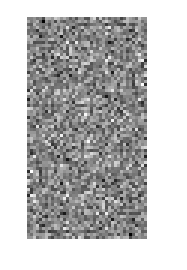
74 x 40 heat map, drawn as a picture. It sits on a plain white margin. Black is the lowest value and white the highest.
A half turn leaves it unchanged. No seam splits the table. The histogram is bell-shaped. Fine speckle covers the field. No overall slope runs across the table.
